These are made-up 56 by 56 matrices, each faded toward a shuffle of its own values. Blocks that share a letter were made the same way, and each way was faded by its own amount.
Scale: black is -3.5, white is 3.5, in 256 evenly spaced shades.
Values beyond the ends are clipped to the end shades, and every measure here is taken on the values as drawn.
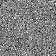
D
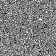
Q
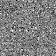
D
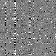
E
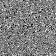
D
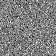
Q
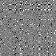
E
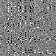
E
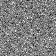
Q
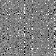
E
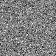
Q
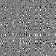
E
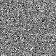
D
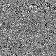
D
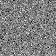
Q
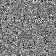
D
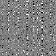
E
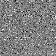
D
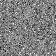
Q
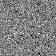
D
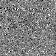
D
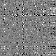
E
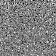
D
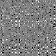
E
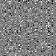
E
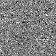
D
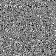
D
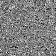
D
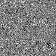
D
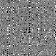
E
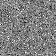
Q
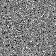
Q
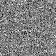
Q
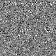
D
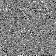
D
